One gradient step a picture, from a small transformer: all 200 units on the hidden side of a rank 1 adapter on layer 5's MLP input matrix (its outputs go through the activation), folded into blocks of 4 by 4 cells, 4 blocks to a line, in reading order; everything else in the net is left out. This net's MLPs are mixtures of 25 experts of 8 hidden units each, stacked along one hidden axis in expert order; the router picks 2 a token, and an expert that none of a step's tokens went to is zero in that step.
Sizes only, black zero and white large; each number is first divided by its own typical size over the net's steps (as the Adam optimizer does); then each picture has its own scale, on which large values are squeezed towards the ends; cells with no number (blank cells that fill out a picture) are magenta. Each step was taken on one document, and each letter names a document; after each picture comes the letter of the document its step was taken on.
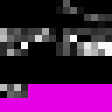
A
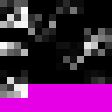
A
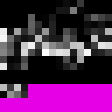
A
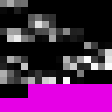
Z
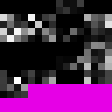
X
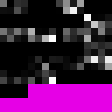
X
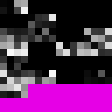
A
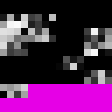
A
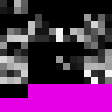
Z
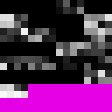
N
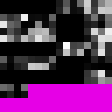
N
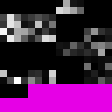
X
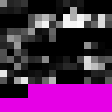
Z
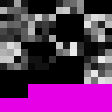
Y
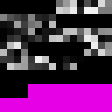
Z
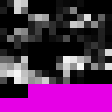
Z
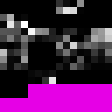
X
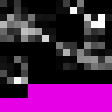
X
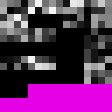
Y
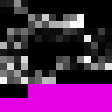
Z
